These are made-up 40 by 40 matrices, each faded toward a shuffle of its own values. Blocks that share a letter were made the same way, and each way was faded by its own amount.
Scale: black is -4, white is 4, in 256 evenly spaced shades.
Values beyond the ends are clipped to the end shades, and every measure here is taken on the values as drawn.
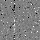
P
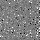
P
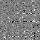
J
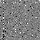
P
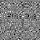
J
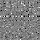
J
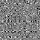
J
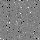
P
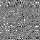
J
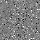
P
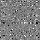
J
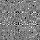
J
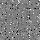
P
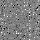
P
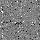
P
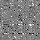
J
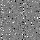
P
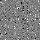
P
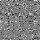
J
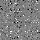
P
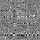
J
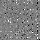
P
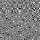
J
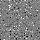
P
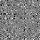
J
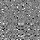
J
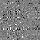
J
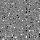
P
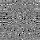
J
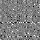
J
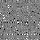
J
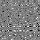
J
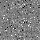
P
